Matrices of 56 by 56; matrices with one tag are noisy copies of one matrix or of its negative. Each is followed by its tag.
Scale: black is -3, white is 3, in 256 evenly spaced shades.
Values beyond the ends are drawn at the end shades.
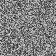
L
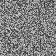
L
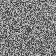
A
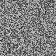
L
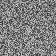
A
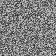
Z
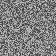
A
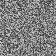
L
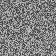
A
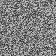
Z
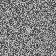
A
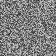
L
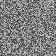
L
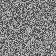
A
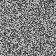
L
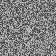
A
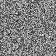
L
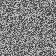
Z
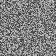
L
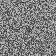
A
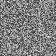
L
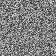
Z
